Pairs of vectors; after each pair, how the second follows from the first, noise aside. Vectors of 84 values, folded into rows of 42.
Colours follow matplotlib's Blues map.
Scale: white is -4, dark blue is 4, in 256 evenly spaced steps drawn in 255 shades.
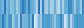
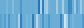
partly zeroed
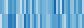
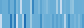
partly zeroed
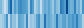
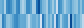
shuffled
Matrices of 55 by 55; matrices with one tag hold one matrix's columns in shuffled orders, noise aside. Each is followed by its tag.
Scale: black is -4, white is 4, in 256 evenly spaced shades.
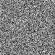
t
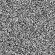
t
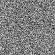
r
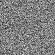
r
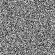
t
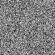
t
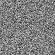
r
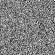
t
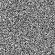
r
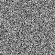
t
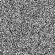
t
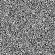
t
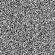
t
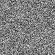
r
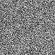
r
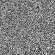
r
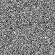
r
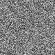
r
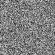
t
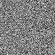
r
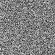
r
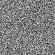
r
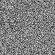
r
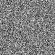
t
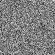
t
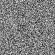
t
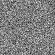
r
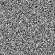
t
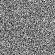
t
